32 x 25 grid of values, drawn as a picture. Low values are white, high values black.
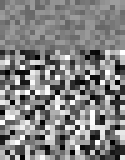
Histogram: bell-shaped. Seam: horizontal, 30% of the way down, the top part calmer. Grain: fine. Stripes: none.
